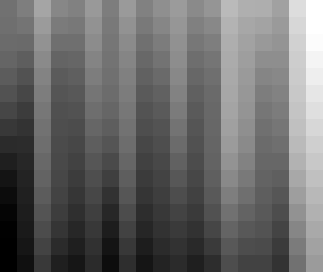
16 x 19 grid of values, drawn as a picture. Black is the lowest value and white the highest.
Slope: up to the top right. Ninth with the lowest average: bottom left. Average level on the scale: 40%. Ninth with the highest average: top right. Mirror symmetry: none. Lone odd cells: none. Grain: streaks running down.
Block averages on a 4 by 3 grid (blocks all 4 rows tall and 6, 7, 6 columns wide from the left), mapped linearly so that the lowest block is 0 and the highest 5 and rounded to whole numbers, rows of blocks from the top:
3 3 5 | 2 2 4 | 1 1 3 | 0 0 2
